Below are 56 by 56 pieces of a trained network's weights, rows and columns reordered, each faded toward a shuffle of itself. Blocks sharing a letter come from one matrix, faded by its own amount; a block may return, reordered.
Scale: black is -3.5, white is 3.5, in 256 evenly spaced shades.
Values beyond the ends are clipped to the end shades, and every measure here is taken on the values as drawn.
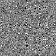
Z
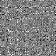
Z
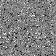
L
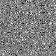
L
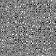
Z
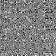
Z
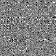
Z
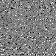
L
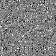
L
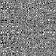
Z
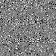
L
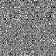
Z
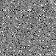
L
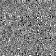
Z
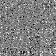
L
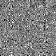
Z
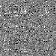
Z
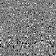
Z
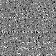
L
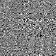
Z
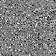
L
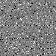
L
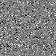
L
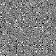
Z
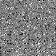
L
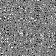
L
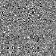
Z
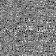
Z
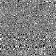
Z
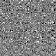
Z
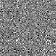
Z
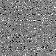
L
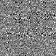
Z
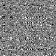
Z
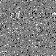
L
